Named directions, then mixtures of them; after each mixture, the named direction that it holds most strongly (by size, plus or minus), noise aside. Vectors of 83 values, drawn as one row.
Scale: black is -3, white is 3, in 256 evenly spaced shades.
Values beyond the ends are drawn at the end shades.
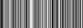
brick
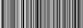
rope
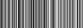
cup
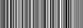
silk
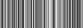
cup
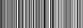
cup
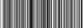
brick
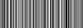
silk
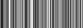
brick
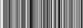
brick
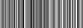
cup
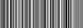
silk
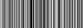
brick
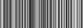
brick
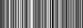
brick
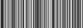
rope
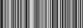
brick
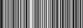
brick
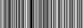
brick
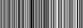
cup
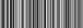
silk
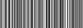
silk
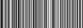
cup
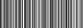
rope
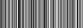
cup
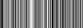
brick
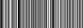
cup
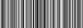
rope
